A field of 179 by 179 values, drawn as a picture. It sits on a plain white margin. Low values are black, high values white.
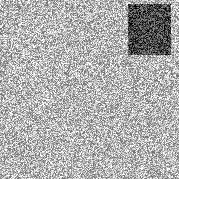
Neither half mirrors the other. In the top right lies a patch that is lower than the rest. The ninth with the lowest average is the top right. No regular stripes run through it. Overall the values sit about 70% of the way up the scale.
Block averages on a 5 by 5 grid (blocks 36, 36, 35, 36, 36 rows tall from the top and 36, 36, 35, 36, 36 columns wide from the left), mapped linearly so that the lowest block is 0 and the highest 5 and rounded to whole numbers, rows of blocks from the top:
5 5 5 2 0
5 5 5 3 2
5 5 5 5 5
5 5 5 5 5
5 5 5 5 5
